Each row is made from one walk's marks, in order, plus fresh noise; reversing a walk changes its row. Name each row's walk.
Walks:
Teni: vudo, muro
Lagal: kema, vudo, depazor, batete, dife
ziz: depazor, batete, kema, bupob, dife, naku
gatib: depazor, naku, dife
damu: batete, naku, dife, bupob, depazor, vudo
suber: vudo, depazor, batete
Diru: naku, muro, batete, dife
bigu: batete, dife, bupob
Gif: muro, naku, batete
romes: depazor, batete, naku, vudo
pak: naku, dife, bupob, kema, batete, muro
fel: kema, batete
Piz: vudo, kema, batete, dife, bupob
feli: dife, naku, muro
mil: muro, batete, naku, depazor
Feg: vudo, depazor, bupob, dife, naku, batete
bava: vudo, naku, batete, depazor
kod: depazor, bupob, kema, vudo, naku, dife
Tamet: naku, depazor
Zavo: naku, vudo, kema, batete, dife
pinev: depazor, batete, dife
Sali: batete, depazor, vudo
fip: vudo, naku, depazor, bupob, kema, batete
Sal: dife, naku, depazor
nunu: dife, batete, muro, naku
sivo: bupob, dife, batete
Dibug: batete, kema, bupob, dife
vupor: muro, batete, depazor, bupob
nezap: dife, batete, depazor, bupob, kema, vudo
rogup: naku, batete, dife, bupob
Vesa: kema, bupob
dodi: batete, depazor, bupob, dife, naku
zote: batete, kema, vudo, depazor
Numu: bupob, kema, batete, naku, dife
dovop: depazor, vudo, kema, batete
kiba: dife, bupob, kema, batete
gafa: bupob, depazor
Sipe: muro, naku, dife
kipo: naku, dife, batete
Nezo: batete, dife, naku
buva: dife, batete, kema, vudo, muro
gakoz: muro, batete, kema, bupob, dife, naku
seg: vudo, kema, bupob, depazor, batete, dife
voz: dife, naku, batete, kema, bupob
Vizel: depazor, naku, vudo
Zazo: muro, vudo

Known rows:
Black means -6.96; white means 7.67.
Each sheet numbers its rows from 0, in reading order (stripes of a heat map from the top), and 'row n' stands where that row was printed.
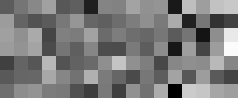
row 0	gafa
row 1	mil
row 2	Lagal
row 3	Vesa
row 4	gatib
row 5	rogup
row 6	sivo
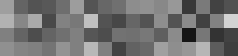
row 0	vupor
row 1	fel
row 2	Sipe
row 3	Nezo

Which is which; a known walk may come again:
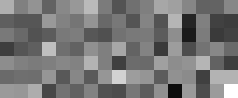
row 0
zote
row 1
Diru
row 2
Sipe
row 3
Tamet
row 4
Nezo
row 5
dovop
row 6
Vesa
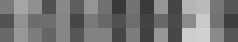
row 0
buva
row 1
feli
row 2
nezap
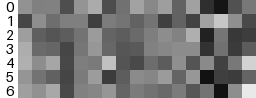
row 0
Teni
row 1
Sal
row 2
mil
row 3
gakoz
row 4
fel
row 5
Zazo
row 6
Lagal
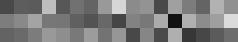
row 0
Vizel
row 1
Numu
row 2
Zavo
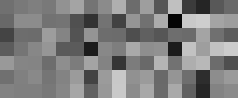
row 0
bava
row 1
sivo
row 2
pak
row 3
gafa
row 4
bigu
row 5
Feg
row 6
suber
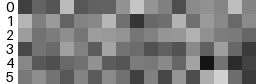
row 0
gatib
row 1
Dibug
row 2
Sali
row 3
kipo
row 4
Gif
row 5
nunu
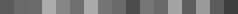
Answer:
rogup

